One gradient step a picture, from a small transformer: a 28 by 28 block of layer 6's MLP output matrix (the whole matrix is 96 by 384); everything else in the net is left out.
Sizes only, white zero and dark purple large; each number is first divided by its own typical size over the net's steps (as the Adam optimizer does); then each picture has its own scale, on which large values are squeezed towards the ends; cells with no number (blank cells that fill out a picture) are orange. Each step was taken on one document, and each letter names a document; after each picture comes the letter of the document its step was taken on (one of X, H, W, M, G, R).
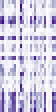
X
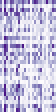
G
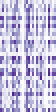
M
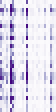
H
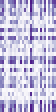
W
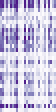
M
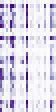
H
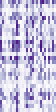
W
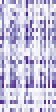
W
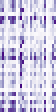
X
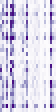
H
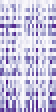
M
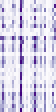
X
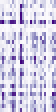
X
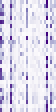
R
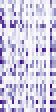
R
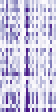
M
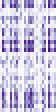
M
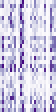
X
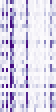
H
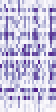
G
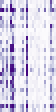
H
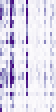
H
